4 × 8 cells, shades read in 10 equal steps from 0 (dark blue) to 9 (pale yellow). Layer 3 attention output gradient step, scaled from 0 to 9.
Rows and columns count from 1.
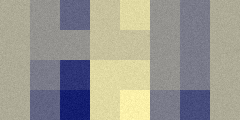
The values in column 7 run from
2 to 4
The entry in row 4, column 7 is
2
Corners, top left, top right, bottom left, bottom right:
6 6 6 6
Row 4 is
6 3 0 8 9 4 2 6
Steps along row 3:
down down up same down down up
